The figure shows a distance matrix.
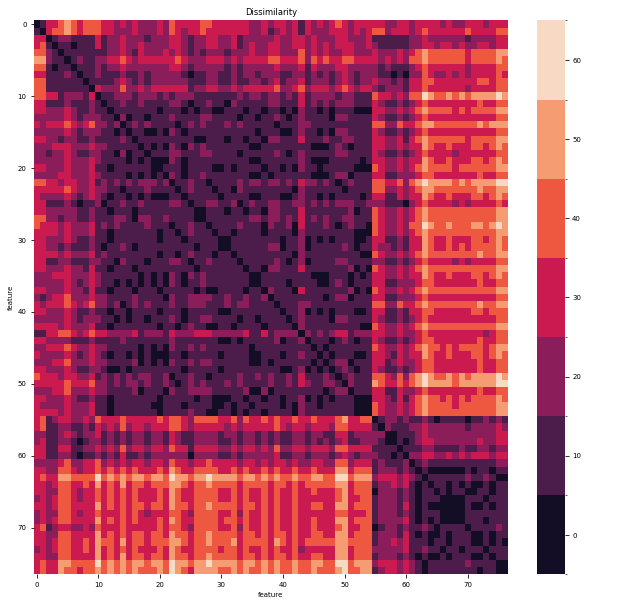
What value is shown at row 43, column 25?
20
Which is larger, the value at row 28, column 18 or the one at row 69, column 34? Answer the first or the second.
the second
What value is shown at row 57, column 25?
10
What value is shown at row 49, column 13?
20
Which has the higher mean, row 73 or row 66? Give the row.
73
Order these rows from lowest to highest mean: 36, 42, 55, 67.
36, 42, 55, 67
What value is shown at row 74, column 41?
30
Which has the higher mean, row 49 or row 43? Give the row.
43
